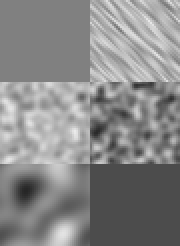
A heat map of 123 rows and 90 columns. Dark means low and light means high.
It is made of 3 by 2 panels. Panel 1,1: middling, flat. Panel 1,2: high, slanting down to the right. Panel 2,1: high, blotchy. Panel 2,2: middling, blotchy, strong in contrast. Panel 3,1: middling, smooth, strong in contrast. Panel 3,2: low, flat.
